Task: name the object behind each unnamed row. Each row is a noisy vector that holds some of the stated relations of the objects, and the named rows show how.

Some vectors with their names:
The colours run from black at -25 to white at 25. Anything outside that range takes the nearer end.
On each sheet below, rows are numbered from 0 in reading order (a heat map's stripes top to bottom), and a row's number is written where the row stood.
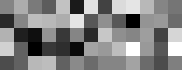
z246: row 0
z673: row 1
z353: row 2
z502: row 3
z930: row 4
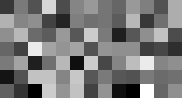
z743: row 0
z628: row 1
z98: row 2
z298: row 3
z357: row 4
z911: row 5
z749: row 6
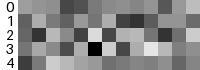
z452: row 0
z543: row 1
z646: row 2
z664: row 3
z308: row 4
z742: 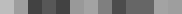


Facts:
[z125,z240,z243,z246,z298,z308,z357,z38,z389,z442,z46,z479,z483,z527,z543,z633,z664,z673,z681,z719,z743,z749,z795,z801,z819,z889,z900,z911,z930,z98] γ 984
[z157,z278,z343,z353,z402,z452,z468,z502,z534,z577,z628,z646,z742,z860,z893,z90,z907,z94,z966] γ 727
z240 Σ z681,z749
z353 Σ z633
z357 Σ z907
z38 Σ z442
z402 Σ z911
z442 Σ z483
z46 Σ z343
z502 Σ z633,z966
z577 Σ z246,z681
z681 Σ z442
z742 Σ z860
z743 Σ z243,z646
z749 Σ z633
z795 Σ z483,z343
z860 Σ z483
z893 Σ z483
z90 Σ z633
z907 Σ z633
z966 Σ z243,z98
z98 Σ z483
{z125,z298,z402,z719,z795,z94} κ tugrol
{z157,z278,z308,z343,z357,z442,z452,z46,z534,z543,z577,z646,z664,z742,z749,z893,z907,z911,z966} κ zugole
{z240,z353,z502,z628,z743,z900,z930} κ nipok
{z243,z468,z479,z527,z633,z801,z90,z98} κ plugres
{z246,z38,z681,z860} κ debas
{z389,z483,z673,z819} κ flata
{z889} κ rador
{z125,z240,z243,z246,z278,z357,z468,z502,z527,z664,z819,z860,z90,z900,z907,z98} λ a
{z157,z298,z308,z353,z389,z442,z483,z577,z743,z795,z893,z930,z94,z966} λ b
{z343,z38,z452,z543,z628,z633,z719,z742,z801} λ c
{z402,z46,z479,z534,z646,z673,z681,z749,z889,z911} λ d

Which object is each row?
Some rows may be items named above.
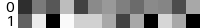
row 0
z743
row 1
z681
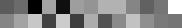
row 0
z966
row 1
z527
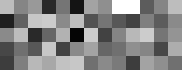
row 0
z278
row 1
z911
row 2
z357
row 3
z743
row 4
z389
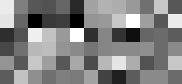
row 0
z860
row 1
z502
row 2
z479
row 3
z308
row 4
z157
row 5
z543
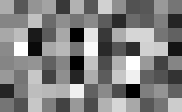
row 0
z893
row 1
z719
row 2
z240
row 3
z38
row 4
z900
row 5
z125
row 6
z673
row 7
z157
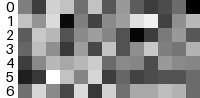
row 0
z795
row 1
z468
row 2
z801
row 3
z243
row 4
z389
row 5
z889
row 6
z819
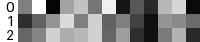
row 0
z38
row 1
z46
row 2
z483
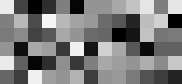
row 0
z907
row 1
z442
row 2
z633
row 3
z402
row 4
z90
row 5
z298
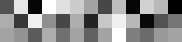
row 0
z681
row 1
z94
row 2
z577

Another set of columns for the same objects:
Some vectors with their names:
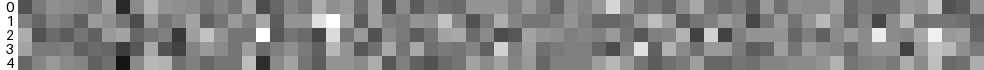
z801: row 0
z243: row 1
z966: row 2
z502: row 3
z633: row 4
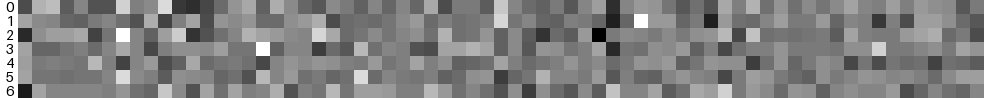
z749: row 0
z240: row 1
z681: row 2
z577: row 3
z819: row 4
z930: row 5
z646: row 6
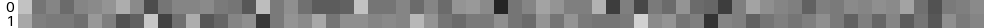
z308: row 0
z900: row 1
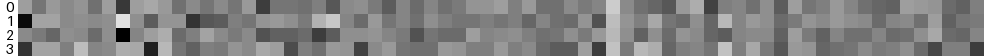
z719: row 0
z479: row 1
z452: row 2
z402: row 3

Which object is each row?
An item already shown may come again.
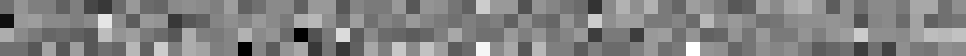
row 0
z90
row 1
z479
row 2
z353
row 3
z860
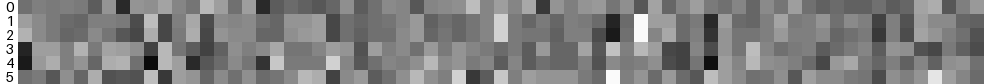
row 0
z742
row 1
z240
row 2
z240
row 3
z911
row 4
z46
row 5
z98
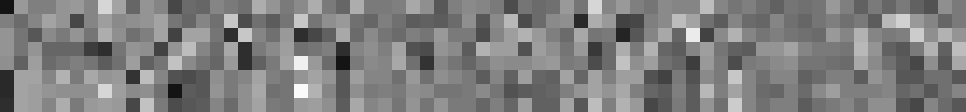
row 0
z673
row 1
z38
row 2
z893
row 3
z907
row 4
z357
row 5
z911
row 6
z889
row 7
z911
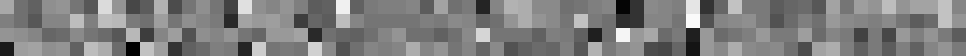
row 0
z442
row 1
z483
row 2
z240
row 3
z46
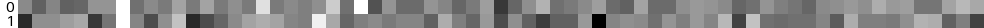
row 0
z743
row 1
z681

